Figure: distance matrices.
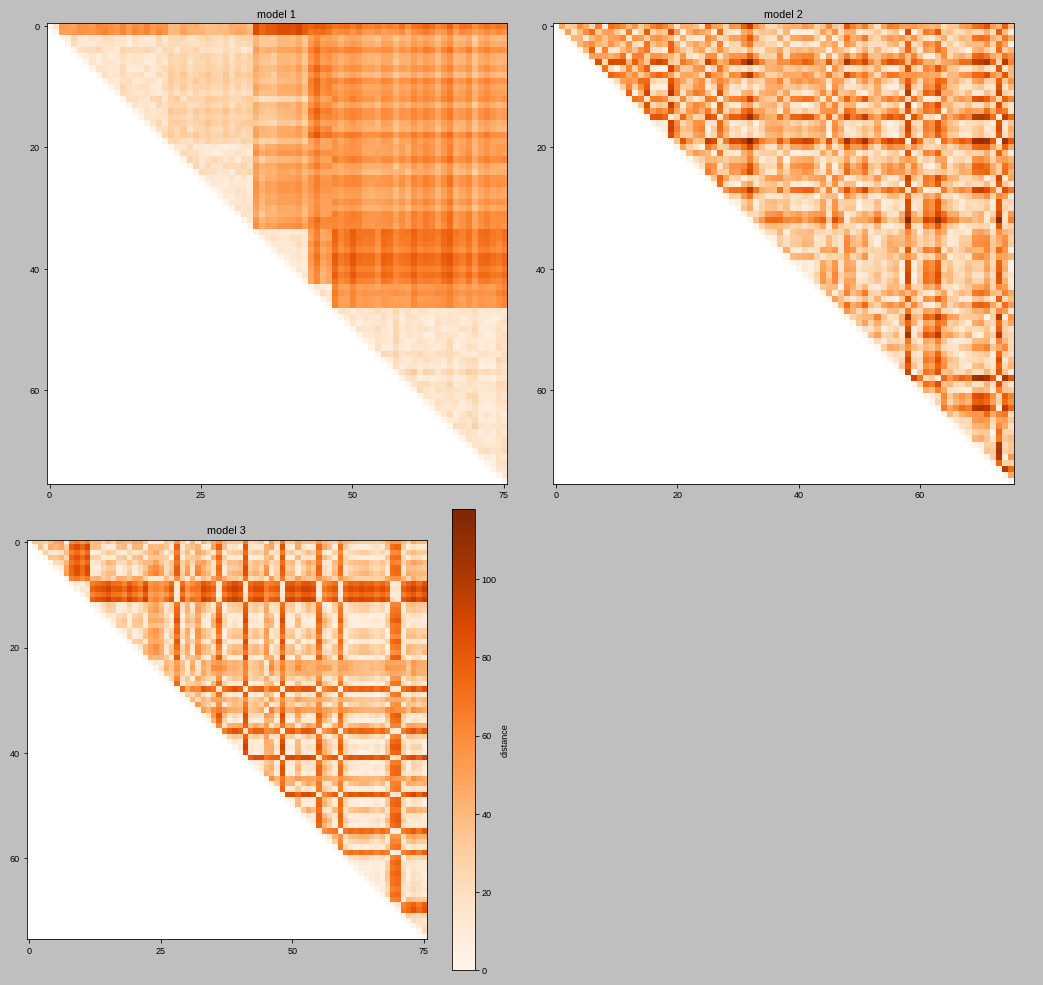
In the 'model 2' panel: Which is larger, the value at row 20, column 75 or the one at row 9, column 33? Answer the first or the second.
the first
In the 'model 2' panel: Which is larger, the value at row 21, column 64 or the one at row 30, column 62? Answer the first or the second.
the second
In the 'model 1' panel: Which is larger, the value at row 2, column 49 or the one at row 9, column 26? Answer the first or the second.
the first
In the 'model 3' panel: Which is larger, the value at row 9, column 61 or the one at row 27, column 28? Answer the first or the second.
the first
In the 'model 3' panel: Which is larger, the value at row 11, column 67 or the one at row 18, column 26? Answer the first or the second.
the first
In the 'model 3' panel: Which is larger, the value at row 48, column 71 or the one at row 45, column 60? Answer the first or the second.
the first
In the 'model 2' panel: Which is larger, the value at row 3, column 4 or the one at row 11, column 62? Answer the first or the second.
the second
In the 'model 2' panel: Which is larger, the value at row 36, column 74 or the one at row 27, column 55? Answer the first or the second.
the second
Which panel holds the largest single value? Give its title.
model 2
